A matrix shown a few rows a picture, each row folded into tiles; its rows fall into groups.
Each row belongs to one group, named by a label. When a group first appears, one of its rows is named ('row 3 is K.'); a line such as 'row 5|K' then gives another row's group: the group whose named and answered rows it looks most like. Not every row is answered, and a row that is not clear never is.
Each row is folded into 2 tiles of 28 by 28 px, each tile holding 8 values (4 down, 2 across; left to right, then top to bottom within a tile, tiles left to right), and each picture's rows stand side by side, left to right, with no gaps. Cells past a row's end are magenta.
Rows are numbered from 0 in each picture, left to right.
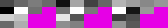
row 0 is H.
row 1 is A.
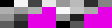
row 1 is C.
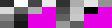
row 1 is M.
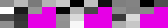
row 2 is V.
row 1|H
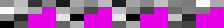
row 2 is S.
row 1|S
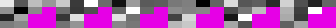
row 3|V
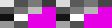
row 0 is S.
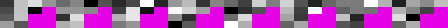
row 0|M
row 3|C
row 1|V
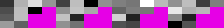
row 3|C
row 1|A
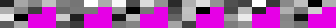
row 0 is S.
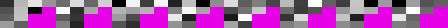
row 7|A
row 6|A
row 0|M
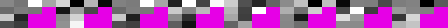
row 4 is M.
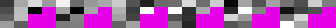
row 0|M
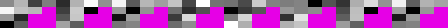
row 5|V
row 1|M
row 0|C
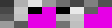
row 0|M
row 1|H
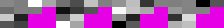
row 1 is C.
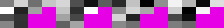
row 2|A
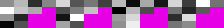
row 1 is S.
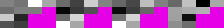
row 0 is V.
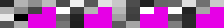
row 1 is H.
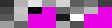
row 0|M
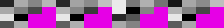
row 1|S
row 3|S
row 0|S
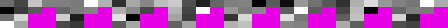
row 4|V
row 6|M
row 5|A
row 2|S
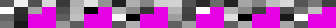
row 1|M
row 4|S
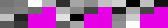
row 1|S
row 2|H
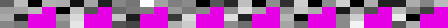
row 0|A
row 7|S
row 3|V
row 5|A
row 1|H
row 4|A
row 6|H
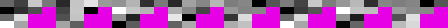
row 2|C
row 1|M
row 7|V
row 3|S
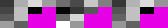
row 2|M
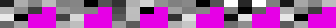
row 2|M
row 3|V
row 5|S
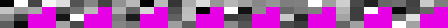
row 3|M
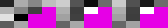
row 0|S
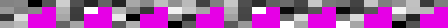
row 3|C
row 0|V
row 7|C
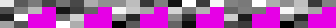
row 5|C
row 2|C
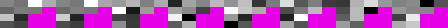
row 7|V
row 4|C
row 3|S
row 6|M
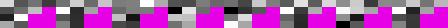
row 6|C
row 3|H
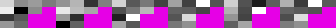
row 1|C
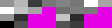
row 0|C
